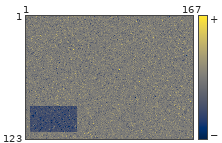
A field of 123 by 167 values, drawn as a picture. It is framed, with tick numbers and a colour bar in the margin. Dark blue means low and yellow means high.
Average level on the scale: 50%. Odd patch: lower, in the bottom left. Ninth with the lowest average: bottom left. Stripes: none. Histogram: skewed, a long tail of low values. Mirror symmetry: none.
